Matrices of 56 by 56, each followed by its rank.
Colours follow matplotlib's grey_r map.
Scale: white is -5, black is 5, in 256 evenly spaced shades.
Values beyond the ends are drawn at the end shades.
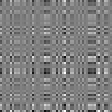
one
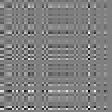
one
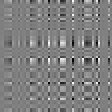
one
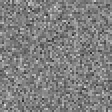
full rank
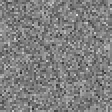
full rank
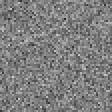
full rank
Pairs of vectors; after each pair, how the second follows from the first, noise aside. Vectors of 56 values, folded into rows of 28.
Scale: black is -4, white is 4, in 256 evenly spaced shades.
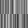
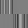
partly zeroed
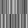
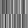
shuffled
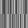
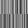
shuffled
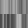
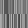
sign-scrambled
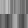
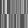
sign-scrambled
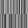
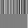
partly zeroed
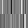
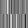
wrapped around
